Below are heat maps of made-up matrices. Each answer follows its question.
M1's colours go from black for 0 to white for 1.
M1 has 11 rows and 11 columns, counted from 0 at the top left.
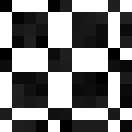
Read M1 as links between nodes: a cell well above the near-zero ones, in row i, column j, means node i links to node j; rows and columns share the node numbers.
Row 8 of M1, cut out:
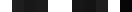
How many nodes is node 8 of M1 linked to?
4
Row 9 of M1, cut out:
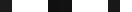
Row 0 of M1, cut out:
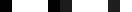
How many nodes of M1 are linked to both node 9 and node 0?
7
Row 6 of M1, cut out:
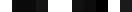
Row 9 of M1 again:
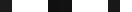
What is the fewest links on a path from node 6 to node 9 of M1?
1
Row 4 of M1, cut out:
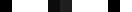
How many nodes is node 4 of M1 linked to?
7
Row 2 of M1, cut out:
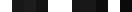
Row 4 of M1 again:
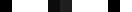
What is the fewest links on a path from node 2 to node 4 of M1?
1
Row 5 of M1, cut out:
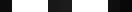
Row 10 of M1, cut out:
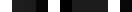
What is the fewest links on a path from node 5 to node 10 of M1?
3
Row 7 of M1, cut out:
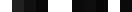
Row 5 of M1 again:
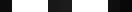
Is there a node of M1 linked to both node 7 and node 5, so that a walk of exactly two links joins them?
no
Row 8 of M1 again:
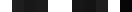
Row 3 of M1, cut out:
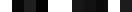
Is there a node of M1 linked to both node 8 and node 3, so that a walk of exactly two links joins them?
yes
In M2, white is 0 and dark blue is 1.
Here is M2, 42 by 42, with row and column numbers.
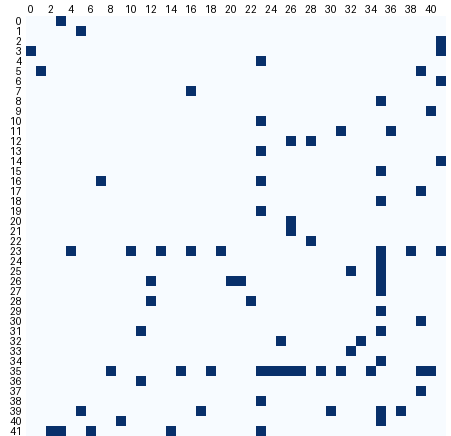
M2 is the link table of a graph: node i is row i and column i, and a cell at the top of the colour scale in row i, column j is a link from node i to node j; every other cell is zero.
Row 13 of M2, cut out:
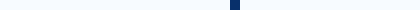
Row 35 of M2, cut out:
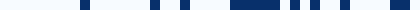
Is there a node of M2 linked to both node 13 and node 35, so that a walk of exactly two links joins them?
yes
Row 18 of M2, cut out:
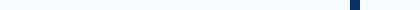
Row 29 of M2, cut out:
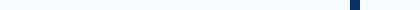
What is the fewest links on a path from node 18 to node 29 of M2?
2
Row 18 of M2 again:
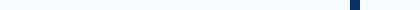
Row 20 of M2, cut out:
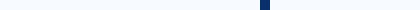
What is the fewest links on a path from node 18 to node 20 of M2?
3
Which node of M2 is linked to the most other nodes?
node 35
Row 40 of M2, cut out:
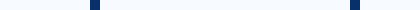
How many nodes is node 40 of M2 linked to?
2
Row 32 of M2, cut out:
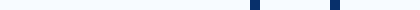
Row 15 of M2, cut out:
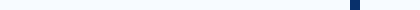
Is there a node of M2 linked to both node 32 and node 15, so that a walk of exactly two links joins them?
no
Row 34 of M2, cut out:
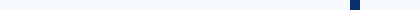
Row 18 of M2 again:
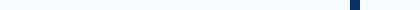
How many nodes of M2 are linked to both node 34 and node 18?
1
